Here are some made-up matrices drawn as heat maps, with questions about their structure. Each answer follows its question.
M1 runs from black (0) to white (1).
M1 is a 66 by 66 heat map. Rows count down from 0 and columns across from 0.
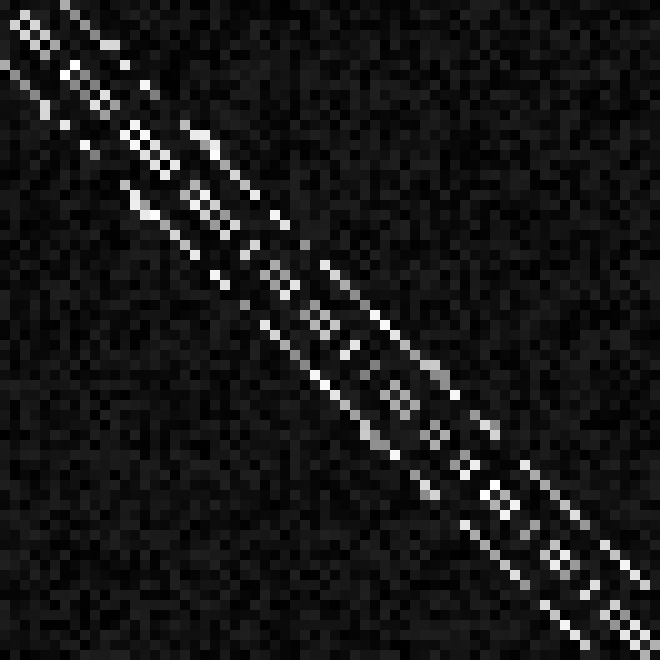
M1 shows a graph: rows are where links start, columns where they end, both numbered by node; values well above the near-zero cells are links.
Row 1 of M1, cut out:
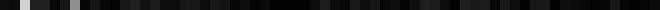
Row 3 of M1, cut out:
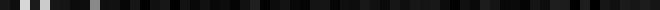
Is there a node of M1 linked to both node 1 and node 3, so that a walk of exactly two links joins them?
yes
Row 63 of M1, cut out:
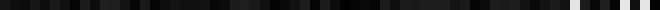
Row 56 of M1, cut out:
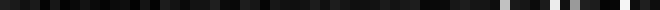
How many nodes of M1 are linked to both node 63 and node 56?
2
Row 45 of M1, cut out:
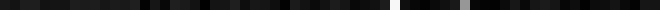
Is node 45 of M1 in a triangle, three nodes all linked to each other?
no
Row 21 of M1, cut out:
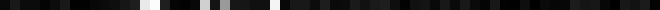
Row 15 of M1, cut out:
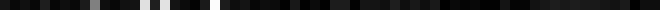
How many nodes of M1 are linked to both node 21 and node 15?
1
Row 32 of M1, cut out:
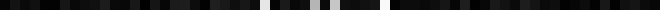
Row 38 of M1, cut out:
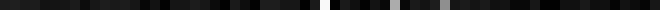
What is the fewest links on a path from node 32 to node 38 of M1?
1
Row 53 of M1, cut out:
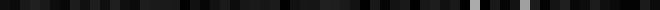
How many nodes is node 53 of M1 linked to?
2
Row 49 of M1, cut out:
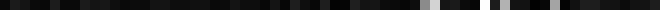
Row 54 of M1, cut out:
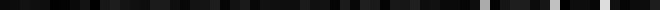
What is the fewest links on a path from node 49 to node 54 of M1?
2
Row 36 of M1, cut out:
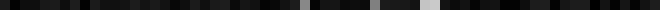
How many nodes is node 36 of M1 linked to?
4
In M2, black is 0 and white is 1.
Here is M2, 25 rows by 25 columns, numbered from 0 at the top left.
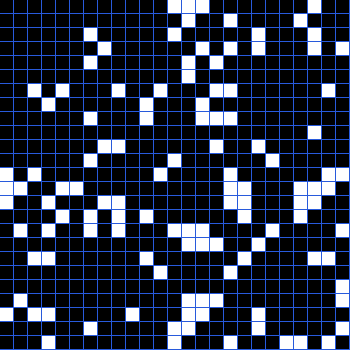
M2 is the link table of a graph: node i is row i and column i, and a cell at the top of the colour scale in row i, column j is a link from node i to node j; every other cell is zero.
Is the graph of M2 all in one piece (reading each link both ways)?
yes
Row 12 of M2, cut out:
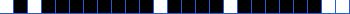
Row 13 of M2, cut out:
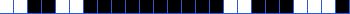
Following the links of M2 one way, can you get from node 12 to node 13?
yes
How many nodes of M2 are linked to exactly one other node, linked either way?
3
